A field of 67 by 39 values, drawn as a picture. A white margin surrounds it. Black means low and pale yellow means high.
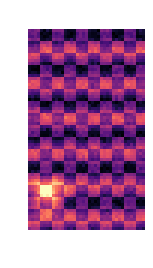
Ninth with the highest average: bottom left. Mirror symmetry: none. Bumps: one, in the bottom left. Histogram: bell-shaped. Stripes: horizontal, repeating 6 times.
